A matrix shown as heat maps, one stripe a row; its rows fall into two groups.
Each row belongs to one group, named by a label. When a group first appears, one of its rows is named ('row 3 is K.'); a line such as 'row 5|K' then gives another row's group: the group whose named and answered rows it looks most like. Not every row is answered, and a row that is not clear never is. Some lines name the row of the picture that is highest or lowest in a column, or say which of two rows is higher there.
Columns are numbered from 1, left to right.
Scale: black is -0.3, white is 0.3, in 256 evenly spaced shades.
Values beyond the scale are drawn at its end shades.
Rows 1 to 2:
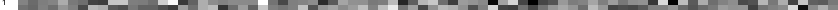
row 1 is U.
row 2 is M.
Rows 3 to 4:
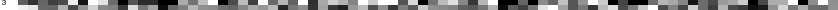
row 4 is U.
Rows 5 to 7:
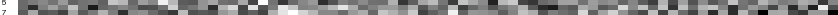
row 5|U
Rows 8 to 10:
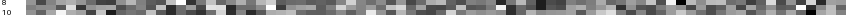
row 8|U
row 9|M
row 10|M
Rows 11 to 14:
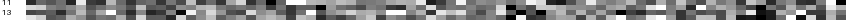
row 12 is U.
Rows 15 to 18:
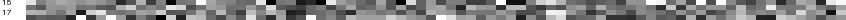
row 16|U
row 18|M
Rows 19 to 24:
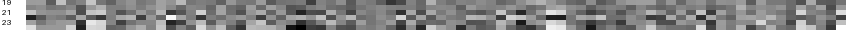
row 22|U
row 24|U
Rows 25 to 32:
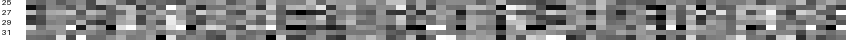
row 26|U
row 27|U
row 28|U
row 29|U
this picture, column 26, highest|32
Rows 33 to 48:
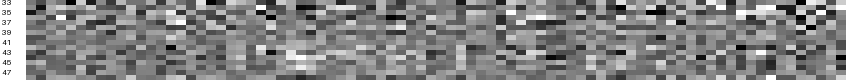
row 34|U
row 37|U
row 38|M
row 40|U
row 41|U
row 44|U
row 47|M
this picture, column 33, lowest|36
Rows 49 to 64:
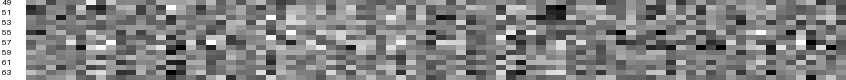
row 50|U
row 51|U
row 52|M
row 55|U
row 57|M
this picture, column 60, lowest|55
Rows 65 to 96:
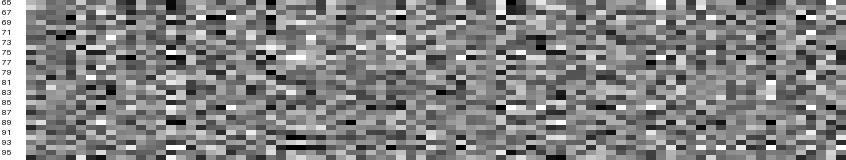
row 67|M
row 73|M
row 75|U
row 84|U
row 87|U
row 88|M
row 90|U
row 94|U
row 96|U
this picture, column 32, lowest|68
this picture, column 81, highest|65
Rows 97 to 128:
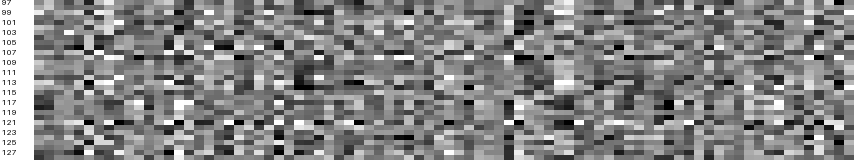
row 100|M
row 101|M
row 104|U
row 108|M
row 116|U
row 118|U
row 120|U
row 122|U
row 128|U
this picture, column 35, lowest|124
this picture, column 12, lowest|118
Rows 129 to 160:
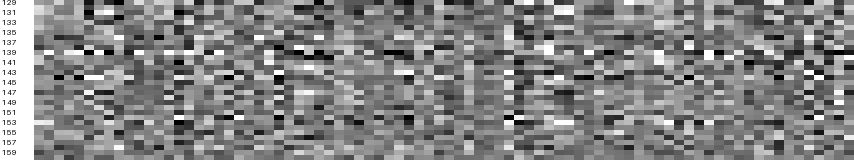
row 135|M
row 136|M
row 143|M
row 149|U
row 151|M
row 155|M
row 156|U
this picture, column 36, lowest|139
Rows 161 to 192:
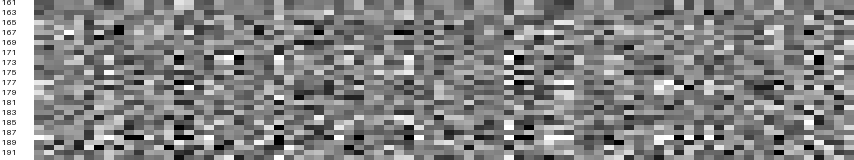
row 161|U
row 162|U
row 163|U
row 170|U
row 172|M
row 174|U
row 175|M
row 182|U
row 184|M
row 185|M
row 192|M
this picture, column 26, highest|190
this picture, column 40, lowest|167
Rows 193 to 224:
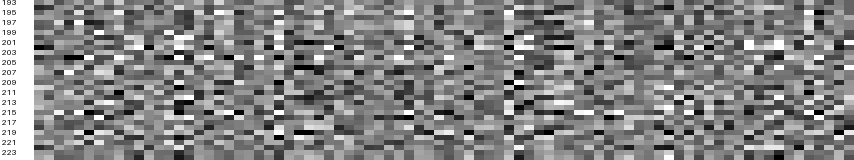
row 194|U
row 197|M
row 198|M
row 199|M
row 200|U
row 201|U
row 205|M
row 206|U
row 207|M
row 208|M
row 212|U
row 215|M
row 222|U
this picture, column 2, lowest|202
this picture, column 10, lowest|215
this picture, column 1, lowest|202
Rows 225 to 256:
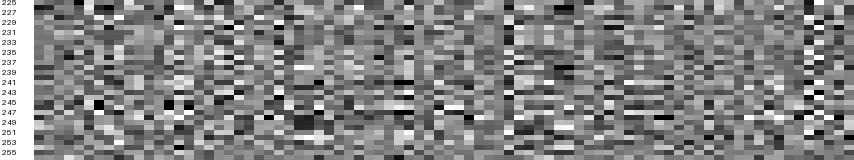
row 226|U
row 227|U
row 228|M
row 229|M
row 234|M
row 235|M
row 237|M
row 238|U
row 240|U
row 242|U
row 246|M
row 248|U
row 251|M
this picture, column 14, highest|247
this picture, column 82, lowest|252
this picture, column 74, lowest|246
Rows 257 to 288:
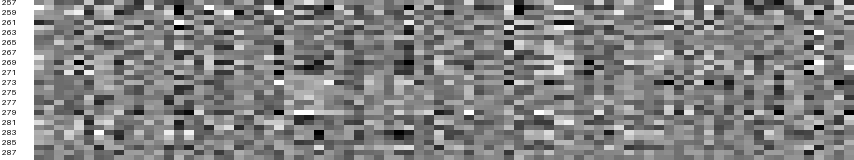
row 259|M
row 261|U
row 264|M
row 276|U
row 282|M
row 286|M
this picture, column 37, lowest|283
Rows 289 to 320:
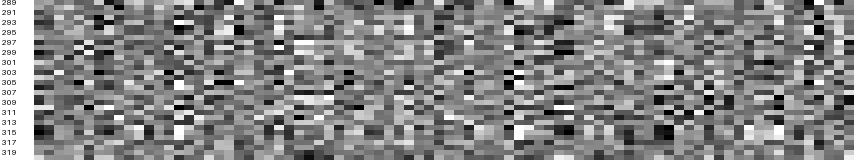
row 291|U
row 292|M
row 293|U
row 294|M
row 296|U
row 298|M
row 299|U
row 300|M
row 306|U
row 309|U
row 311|U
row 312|M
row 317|M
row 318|M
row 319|U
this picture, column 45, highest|314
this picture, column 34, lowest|315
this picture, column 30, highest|308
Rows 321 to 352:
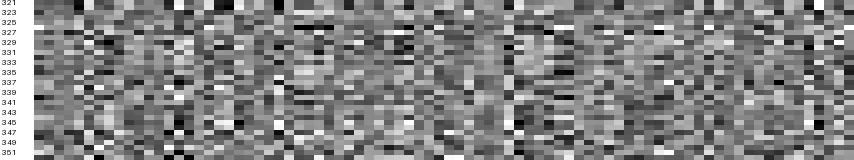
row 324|M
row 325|M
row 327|M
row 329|U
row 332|U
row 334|U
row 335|U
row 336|M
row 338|M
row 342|M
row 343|M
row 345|M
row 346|M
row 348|U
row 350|M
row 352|M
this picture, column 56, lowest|349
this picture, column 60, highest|328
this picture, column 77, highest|352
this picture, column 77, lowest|350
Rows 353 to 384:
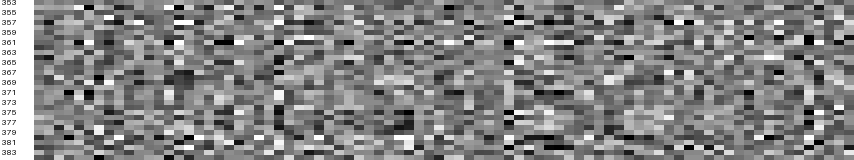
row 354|M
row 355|U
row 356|M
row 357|U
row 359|U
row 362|U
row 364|U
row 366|U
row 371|M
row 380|M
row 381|M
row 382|U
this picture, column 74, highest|364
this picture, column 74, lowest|380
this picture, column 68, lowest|382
